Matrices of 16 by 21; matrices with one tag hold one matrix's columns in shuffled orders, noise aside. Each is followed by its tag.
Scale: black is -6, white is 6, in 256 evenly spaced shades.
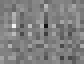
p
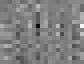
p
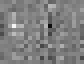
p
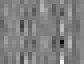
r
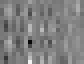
r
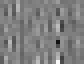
r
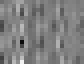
r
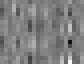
r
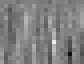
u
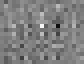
p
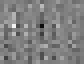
p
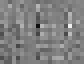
p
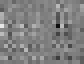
p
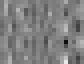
r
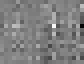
p
